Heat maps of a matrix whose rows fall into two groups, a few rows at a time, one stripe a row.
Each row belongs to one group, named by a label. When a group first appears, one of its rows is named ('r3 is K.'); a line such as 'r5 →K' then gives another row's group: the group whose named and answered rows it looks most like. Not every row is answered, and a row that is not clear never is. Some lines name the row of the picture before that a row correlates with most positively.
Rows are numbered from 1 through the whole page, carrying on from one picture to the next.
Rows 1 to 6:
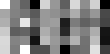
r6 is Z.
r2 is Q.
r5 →Q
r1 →Q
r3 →Z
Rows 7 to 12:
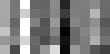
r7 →Z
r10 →Z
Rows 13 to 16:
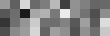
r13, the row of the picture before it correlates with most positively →12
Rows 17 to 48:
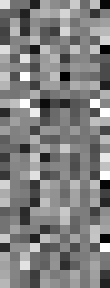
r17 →Q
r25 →Z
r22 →Q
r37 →Q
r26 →Q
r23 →Z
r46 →Z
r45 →Z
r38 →Q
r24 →Q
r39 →Q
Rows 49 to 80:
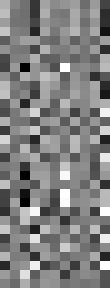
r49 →Q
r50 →Q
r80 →Z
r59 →Q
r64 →Q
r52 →Q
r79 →Z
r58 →Q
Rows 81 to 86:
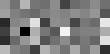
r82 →Q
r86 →Q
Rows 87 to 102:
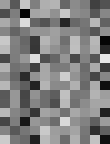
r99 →Q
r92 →Q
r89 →Z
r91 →Q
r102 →Q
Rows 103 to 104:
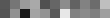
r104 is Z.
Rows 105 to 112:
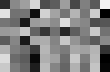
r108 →Z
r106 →Q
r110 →Q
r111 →Q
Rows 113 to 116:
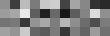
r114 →Z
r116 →Z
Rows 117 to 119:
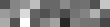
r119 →Z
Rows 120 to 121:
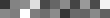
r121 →Z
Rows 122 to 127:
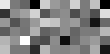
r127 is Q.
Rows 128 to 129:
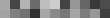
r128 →Z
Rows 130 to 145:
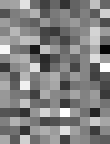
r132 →Q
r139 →Z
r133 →Z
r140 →Q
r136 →Z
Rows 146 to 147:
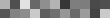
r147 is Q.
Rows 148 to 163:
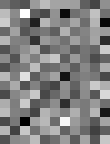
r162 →Z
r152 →Q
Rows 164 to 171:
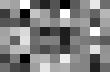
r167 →Z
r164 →Z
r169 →Z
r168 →Z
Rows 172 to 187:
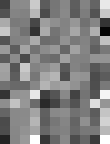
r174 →Q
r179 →Z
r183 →Z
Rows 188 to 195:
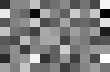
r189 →Q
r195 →Z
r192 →Z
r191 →Q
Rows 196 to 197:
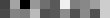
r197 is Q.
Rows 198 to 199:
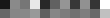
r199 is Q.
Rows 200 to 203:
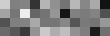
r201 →Z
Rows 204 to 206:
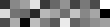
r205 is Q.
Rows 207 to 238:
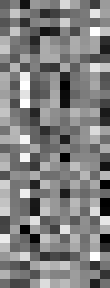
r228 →Z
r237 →Q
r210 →Z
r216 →Z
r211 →Q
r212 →Q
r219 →Q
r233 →Q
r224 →Z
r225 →Q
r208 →Z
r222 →Z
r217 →Z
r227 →Q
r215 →Z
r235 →Z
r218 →Z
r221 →Z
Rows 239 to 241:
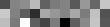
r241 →Z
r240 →Q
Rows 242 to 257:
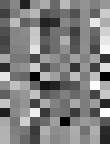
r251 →Z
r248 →Q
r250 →Q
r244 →Z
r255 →Z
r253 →Q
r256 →Q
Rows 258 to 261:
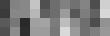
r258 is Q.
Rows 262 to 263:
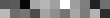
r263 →Q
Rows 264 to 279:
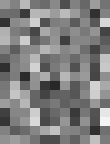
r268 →Z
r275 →Z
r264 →Z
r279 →Z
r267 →Q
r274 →Z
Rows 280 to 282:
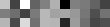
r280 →Z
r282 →Z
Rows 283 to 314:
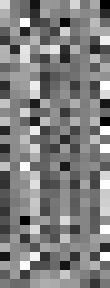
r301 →Z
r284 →Q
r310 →Q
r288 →Z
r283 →Q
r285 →Z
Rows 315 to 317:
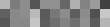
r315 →Q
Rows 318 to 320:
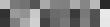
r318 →Q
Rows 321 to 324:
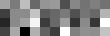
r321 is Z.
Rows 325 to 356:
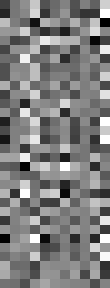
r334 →Z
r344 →Q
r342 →Z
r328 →Z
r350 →Q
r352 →Z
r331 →Z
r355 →Q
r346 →Z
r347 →Z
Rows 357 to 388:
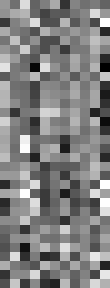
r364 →Q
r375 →Z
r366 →Q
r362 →Z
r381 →Z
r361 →Z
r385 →Z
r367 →Q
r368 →Q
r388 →Z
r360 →Q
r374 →Q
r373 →Z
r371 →Q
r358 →Z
